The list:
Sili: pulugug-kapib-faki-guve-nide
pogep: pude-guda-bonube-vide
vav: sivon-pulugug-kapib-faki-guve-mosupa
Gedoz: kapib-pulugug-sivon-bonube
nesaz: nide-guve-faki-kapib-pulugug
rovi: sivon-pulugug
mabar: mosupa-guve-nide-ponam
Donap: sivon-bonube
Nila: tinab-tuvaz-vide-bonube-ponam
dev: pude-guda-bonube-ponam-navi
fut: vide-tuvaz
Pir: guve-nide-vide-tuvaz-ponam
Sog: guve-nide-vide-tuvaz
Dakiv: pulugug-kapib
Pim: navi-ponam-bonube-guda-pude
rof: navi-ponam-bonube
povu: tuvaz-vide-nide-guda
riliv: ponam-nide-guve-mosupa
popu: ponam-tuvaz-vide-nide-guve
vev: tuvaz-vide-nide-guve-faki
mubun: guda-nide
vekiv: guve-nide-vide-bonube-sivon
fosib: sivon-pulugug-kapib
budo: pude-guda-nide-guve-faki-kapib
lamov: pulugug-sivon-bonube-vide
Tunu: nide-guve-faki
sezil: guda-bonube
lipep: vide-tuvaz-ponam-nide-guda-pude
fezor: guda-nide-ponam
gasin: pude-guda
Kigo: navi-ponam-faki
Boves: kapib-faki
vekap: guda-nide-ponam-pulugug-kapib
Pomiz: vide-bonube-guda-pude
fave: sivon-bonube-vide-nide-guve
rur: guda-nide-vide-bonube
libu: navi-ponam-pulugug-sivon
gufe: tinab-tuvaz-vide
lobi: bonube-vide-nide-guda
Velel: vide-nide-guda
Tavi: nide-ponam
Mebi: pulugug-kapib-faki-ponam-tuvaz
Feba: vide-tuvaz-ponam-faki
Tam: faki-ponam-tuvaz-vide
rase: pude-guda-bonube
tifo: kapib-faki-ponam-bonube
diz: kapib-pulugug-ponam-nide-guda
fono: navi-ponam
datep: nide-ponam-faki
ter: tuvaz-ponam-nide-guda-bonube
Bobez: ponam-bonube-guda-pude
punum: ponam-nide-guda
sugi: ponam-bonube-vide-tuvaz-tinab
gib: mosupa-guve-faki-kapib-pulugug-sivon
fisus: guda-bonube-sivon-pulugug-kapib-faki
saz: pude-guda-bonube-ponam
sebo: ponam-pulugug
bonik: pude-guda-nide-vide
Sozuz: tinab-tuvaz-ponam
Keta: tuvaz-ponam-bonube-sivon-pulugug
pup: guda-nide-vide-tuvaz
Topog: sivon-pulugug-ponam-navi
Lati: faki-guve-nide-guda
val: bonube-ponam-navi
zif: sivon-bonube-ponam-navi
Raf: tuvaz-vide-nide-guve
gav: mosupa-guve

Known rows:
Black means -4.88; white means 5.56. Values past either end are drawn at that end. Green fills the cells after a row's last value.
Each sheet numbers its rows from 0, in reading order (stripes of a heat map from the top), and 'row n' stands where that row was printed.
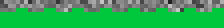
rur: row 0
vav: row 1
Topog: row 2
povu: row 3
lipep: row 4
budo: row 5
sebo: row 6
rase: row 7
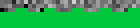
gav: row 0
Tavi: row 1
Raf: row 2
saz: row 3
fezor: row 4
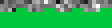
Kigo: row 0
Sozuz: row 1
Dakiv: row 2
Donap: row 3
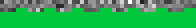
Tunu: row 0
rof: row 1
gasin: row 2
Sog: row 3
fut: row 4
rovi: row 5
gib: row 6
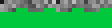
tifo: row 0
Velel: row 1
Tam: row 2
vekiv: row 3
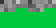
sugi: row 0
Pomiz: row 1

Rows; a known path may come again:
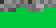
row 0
nesaz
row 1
fave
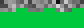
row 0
sezil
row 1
rur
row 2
Dakiv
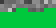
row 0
libu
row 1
Pir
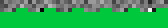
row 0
fezor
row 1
Tavi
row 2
riliv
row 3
ter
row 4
punum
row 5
fono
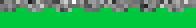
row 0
popu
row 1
fosib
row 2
gufe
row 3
pup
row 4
diz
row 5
mubun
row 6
Nila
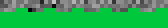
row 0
saz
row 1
gav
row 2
lipep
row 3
vekiv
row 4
Lati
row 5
dev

